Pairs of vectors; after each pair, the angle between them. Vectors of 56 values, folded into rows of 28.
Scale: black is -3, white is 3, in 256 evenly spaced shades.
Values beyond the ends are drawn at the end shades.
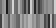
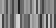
partly opposed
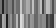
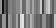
nearly parallel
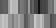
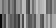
partly opposed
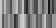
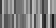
partly opposed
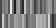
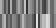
partly aligned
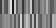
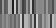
nearly parallel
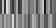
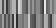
nearly opposite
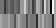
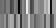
partly aligned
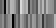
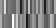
partly opposed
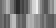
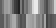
nearly parallel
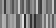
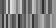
orthogonal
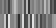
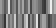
partly opposed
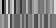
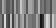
partly opposed
